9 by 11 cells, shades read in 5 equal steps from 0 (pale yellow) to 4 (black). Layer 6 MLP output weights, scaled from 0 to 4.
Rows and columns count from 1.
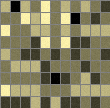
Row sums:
19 18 14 21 26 21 26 13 27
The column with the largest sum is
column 8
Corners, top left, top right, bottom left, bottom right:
1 3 3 2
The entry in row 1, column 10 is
2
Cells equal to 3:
22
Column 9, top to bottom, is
1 2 1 3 2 3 1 1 2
